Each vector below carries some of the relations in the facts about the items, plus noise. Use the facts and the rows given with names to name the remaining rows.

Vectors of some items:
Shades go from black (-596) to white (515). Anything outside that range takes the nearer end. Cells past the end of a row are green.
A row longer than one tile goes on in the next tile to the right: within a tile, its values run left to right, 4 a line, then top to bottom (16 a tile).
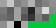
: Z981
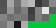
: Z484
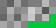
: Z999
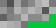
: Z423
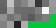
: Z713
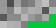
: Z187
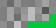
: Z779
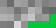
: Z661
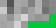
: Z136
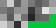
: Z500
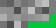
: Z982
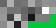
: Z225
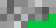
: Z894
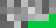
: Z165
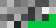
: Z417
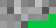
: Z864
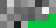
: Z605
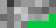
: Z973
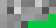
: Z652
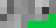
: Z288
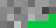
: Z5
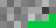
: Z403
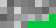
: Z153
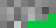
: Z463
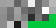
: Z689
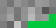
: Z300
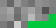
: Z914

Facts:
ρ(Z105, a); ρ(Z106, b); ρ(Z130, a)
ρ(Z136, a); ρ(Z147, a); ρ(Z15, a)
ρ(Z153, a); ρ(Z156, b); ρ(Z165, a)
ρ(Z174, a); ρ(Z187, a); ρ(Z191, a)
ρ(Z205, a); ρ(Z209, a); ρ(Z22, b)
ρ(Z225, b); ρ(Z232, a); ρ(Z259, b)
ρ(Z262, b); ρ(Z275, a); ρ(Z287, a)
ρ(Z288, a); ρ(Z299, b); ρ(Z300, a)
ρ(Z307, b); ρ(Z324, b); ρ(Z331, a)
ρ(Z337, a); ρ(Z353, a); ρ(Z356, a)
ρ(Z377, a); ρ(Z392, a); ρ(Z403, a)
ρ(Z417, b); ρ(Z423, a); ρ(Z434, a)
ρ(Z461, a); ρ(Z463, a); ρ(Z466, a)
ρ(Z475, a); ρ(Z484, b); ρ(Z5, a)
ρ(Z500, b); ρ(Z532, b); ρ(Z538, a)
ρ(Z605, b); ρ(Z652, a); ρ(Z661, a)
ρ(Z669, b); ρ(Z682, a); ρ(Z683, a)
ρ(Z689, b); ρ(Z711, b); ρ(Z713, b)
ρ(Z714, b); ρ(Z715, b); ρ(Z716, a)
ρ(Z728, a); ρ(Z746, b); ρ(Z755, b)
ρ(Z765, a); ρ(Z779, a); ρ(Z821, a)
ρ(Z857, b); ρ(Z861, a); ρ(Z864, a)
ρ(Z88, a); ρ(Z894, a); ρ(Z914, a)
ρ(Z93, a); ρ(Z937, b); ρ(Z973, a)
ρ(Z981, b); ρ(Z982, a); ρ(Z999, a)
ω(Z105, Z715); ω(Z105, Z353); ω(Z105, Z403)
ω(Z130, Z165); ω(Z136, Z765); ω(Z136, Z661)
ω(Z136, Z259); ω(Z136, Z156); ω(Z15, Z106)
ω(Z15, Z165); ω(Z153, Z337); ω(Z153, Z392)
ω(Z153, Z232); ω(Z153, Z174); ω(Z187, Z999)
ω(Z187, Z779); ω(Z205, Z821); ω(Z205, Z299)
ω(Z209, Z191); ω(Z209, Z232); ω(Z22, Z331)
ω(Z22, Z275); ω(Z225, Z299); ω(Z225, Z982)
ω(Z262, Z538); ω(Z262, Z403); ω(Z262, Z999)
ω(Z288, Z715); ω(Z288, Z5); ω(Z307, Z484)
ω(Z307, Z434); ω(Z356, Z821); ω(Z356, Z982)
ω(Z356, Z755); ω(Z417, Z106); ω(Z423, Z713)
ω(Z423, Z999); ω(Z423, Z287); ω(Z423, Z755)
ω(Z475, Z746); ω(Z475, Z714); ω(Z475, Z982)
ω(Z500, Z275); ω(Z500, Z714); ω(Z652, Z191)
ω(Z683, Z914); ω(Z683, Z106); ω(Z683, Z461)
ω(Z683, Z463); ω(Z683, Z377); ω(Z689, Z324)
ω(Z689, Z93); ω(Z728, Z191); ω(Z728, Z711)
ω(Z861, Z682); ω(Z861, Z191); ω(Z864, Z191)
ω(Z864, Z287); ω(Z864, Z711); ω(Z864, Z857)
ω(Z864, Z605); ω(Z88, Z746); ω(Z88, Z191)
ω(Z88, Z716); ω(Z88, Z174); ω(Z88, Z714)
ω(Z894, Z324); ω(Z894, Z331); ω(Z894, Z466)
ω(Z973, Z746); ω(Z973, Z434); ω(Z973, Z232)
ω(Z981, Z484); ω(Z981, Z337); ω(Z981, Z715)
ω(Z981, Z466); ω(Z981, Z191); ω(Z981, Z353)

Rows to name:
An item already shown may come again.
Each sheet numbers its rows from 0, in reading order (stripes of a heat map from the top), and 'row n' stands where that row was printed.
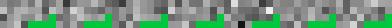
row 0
Z15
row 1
Z973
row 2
Z434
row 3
Z683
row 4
Z711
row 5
Z682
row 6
Z894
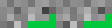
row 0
Z5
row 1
Z716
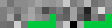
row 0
Z466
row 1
Z981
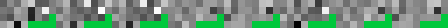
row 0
Z307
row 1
Z324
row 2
Z324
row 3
Z5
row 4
Z105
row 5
Z746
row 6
Z403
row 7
Z105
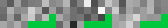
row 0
Z999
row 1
Z324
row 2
Z136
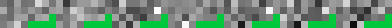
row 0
Z205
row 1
Z973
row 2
Z299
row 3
Z331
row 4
Z755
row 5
Z714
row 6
Z715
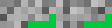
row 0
Z130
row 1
Z88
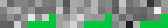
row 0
Z232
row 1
Z136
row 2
Z713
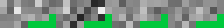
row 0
Z209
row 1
Z106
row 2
Z93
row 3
Z287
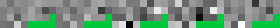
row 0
Z466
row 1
Z353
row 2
Z262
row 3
Z22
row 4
Z275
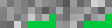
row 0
Z392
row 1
Z356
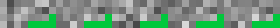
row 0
Z475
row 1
Z337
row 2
Z191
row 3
Z821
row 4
Z174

